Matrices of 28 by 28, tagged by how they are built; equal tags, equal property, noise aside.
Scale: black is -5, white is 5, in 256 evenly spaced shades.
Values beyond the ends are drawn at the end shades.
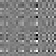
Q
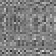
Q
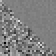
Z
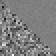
Z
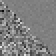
Z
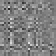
Q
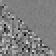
Z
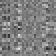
Q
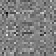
Q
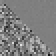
Z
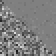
Z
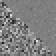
Z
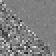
Z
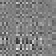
Q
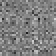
Q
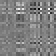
Q
